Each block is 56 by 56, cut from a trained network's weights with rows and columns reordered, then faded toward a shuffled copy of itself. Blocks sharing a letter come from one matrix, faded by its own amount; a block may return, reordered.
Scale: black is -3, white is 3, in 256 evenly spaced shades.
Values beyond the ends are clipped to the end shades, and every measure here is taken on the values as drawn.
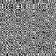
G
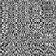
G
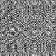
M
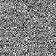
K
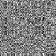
M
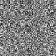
M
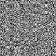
M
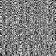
M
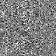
K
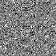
K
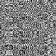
M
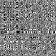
G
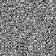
K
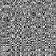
G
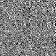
K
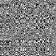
G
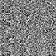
M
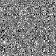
K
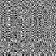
G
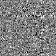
K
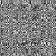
G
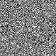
K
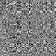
G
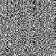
M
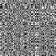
G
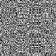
M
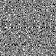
K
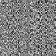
M
